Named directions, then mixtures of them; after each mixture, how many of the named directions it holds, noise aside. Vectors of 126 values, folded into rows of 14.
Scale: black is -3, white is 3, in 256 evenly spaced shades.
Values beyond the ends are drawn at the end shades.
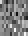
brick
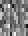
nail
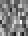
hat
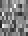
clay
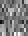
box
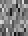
one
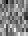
two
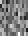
three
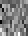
three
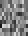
two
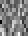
two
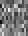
three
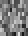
one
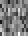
three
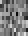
one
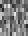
one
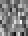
one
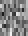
three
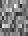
one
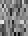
one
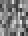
one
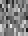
two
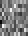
two
